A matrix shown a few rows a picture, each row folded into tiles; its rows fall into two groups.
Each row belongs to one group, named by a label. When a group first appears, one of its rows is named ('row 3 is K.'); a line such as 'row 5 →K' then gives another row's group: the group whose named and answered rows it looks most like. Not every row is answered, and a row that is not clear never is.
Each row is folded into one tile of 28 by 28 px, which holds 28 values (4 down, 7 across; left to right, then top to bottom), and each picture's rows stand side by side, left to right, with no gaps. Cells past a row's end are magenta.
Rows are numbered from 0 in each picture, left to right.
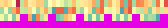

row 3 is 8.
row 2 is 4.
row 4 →8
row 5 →8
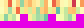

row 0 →8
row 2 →8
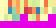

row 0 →8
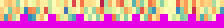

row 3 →8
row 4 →8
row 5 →4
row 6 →8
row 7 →4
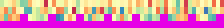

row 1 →8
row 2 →4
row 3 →4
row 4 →4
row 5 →8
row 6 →4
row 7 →8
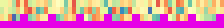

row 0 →8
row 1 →4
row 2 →4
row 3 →4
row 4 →4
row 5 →8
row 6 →4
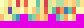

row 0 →8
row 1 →4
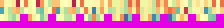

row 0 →8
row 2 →8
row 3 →4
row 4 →8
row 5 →8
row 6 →4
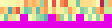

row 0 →4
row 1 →8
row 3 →8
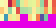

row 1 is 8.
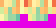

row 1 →8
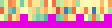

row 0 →4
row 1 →8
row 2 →4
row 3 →4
